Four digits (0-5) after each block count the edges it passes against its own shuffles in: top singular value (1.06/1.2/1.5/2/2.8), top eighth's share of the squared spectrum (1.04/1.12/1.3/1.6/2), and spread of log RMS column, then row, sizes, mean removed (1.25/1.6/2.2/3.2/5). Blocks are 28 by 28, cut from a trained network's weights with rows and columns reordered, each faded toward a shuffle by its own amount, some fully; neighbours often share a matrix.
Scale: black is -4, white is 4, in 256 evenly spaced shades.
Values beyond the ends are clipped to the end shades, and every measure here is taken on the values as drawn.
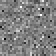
0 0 0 0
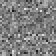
2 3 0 1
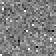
0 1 0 0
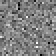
0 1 0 0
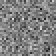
2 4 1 2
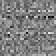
3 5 0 2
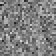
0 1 0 0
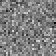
0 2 0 0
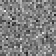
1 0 0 0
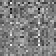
3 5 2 2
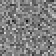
2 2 0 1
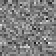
2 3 0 1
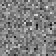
1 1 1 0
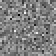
0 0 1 0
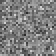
0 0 0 0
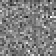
2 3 0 1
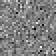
0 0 0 0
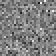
1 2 0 0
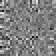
3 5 2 2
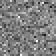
0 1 0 0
